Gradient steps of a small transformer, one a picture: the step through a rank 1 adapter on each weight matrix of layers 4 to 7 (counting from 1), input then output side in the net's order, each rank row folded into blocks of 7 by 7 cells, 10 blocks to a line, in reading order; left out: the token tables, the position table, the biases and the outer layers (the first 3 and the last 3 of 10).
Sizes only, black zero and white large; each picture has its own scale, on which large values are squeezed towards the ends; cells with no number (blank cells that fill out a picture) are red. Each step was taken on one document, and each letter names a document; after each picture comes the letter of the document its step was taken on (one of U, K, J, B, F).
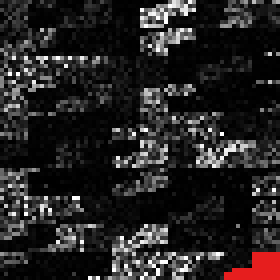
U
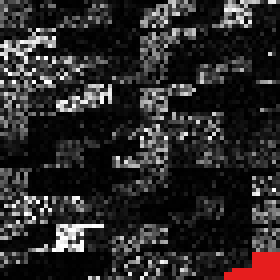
U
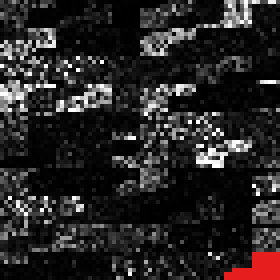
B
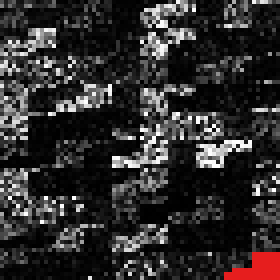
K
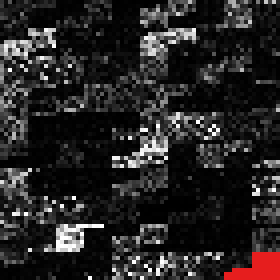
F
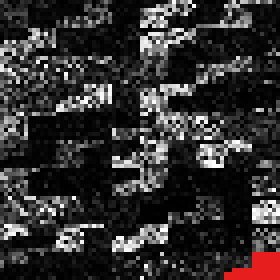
F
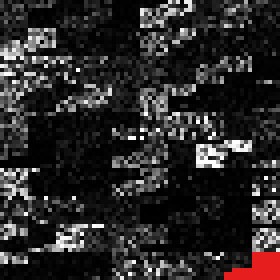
B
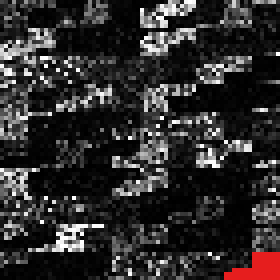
B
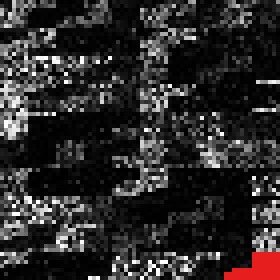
U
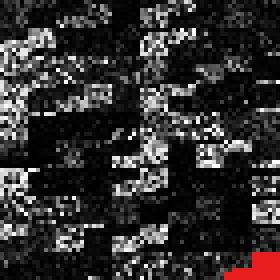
F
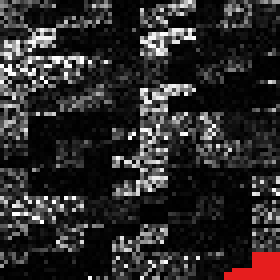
U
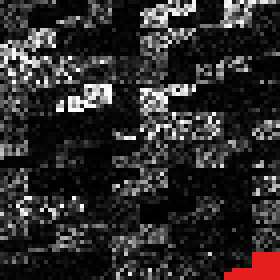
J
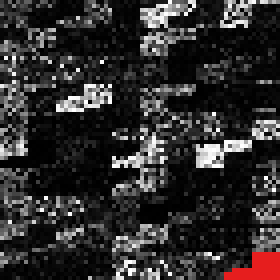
J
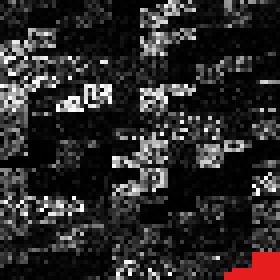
J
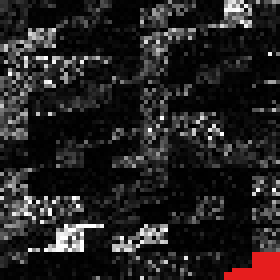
U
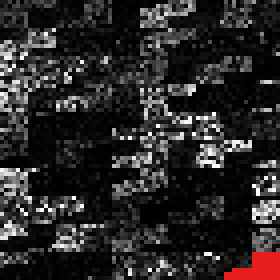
K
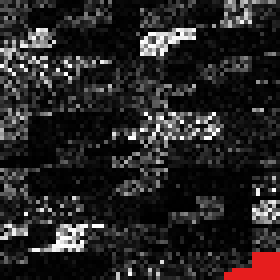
B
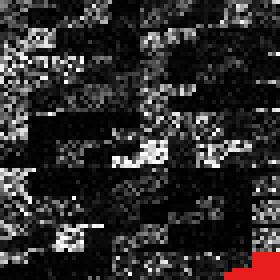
F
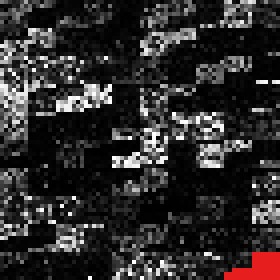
K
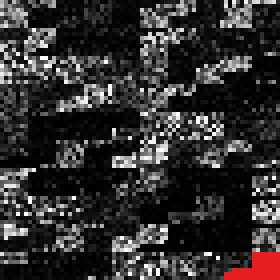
F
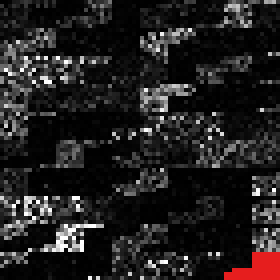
U
